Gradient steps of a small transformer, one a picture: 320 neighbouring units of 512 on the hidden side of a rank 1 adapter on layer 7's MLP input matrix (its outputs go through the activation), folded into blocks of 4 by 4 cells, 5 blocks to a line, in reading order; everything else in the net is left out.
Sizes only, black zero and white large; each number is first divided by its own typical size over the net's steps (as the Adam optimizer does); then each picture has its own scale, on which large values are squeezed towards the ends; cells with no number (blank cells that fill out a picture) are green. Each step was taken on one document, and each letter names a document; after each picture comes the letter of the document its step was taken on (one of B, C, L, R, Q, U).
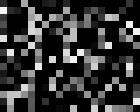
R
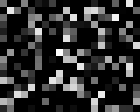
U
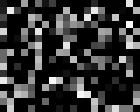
U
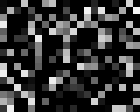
U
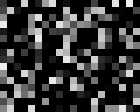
U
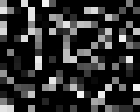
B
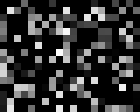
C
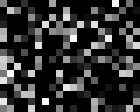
C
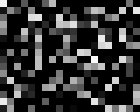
B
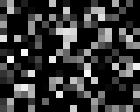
C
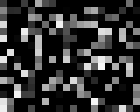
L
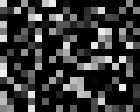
B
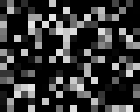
C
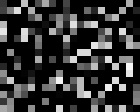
B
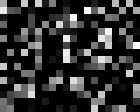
L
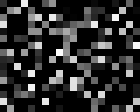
U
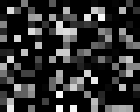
C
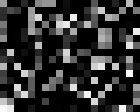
L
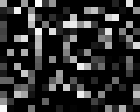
L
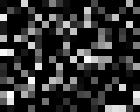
R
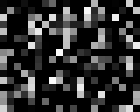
U
